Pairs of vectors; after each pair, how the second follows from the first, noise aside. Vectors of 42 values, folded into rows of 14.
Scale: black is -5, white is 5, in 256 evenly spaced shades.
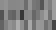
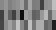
scaled up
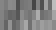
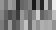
scaled up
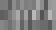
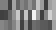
scaled up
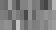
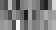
scaled up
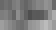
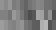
sign-scrambled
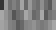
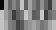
scaled up
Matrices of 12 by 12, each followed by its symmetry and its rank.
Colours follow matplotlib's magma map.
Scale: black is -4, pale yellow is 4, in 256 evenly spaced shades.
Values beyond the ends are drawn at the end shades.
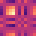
symmetric, rank one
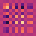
symmetric, rank one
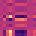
neither, rank one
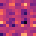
neither, rank two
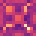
symmetric, rank two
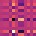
neither, rank one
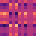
neither, rank one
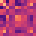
symmetric, rank two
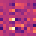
neither, rank two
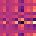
neither, rank one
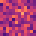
neither, full rank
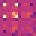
symmetric, rank two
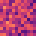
neither, full rank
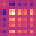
symmetric, rank one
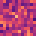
neither, full rank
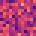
neither, full rank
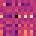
neither, rank two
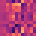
neither, rank two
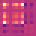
symmetric, rank one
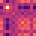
symmetric, rank two
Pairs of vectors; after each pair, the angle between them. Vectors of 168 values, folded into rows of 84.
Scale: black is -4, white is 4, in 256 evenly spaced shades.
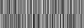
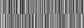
orthogonal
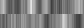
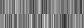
partly opposed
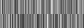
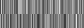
partly aligned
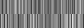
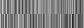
nearly opposite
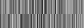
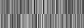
nearly opposite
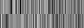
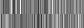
nearly opposite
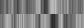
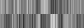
nearly opposite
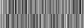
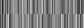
partly opposed
